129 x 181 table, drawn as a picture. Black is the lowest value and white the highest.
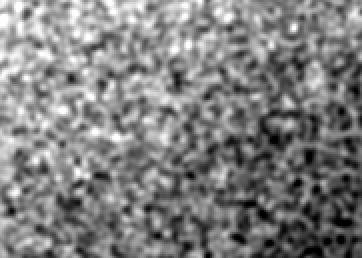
Odd rows or columns: none. Histogram: bell-shaped. Stripes: none. Lone odd cells: none. Slope: up to the top left. Average level on the scale: 50%.
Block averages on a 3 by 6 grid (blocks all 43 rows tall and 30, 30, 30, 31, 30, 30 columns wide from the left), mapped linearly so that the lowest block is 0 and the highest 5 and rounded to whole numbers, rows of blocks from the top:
544433
443211
322210
